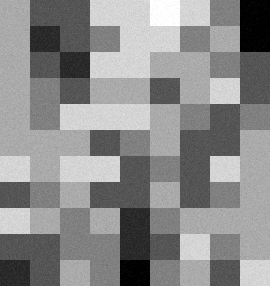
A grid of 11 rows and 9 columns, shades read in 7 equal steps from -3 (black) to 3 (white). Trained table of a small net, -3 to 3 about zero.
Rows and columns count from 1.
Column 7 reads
2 0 1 1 0 -1 -1 -1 1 2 1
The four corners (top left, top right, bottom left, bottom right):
1 -3 -2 2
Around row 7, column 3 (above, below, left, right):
1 1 1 2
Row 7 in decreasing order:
2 2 2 2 1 1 0 -1 -1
